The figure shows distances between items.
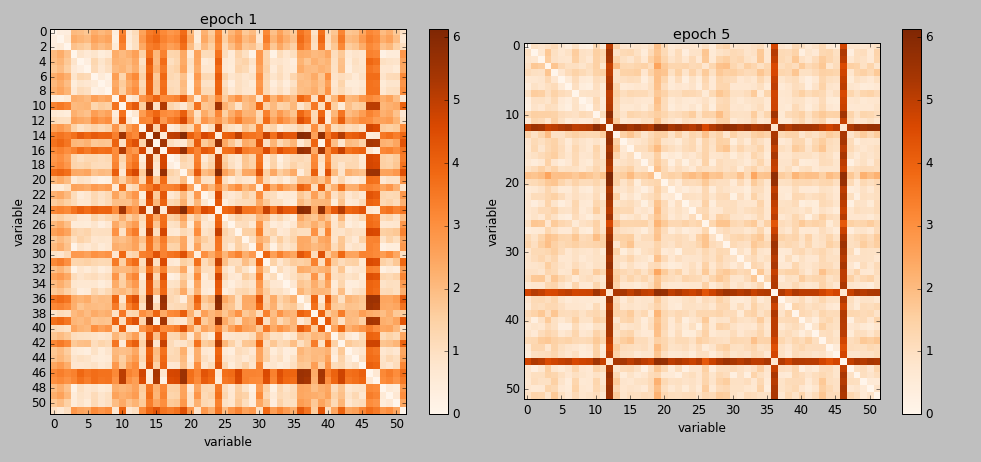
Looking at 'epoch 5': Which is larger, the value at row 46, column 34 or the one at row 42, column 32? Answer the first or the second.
the first
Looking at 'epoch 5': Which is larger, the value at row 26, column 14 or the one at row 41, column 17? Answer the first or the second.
the first
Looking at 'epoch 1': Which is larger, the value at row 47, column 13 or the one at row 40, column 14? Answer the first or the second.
the first
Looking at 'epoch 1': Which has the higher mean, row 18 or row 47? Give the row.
47
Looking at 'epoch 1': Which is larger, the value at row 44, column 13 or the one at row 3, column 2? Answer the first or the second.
the second
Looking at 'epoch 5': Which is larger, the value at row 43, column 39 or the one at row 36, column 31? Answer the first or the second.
the second
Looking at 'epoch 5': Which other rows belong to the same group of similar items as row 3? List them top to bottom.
0, 1, 2, 4, 5, 6, 7, 8, 9, 10, 11, 13, 14, 15, 16, 17, 18, 19, 20, 21, 22, 23, 24, 25, 26, 27, 28, 29, 30, 31, 32, 33, 34, 35, 37, 38, 39, 40, 41, 42, 43, 44, 45, 47, 48, 49, 50, 51
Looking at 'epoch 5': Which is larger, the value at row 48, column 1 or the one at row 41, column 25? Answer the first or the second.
the first
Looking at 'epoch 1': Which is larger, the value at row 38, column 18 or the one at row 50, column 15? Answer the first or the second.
the first
